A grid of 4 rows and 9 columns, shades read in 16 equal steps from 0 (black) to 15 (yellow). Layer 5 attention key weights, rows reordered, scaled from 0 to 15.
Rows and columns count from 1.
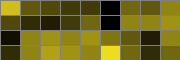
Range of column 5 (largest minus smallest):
6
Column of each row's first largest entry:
1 9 3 6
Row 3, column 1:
1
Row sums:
54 49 64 74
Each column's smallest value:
1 3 2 4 4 0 6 2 7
